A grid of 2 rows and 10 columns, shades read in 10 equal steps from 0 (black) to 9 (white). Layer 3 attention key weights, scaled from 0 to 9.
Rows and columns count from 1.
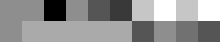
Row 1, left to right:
5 5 0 5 3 2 7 9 7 9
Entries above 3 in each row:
7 8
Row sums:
52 50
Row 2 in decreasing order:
6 6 6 6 6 5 5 4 3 3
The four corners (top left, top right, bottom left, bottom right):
5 9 5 3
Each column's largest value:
5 6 6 6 6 6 7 9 7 9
